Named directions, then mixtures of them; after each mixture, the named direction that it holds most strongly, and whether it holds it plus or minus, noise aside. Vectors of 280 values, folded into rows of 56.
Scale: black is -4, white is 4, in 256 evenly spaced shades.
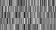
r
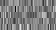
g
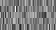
g, minus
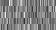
r, minus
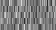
r, minus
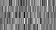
r, plus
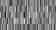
r, plus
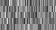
r, minus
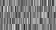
r, plus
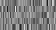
g, minus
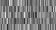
r, minus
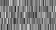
g, plus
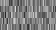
g, minus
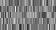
g, minus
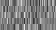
r, minus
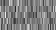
g, plus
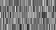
g, minus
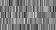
g, minus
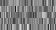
g, plus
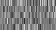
r, minus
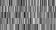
r, plus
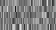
g, plus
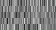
r, plus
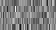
g, minus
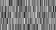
r, plus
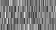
r, minus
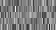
g, minus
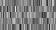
g, minus
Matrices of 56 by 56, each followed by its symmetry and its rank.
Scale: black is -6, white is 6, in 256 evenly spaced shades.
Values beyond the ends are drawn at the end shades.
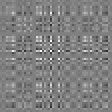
symmetric, rank two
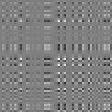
symmetric, rank one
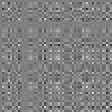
symmetric, rank two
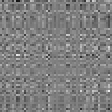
neither, rank three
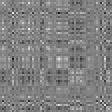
symmetric, rank three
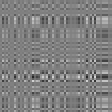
neither, rank one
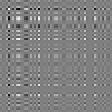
symmetric, rank one
